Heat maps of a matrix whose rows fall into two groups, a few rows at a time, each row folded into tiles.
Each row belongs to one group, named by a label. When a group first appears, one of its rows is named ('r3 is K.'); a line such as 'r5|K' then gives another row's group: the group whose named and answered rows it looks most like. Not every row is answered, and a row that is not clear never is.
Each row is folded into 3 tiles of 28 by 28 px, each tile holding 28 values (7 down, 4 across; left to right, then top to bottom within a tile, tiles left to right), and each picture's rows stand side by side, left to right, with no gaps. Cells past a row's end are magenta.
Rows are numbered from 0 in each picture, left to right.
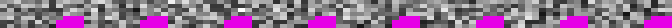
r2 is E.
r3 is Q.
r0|Q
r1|Q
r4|Q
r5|Q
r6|Q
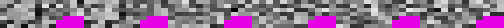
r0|Q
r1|Q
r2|E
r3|E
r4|E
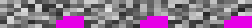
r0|E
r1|Q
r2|Q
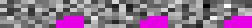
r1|E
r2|Q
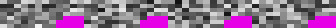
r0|E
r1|E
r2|E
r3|E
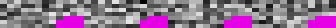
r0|E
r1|E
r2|Q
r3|Q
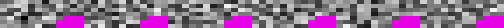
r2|E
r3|E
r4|Q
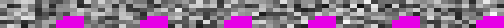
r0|Q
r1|E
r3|E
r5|Q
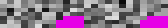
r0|E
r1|Q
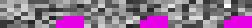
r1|E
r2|Q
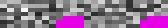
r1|E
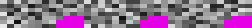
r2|E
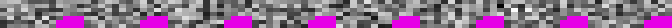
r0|Q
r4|E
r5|Q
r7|E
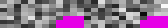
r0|Q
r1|E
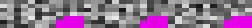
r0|Q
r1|Q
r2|E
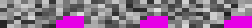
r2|E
